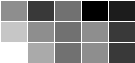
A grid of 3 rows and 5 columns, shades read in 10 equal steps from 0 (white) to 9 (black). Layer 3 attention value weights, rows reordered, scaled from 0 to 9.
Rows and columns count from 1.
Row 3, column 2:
3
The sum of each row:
33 22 19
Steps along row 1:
up down up down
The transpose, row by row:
4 2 0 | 7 4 3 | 5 5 5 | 9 4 4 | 8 7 7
